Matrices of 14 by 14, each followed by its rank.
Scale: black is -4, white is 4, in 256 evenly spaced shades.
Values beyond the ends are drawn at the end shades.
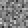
full rank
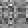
three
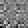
three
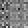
three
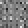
three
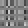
one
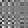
one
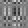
one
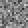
full rank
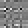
two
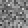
full rank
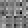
two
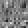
three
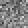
full rank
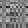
two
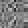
three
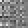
three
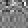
three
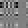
one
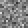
full rank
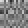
two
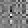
two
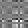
one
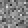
full rank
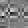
two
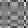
one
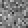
full rank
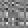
two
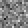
full rank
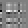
one
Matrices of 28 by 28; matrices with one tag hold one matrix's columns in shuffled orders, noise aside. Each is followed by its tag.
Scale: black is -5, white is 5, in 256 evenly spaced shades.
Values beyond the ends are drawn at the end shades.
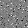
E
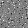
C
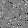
C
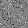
C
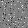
C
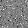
E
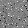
E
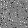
C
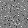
E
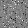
C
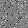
C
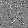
C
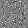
C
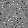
C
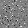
E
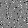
C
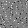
C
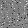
C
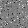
C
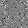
C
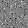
C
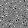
E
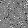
C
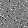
E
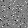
E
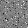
C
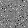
E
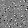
E
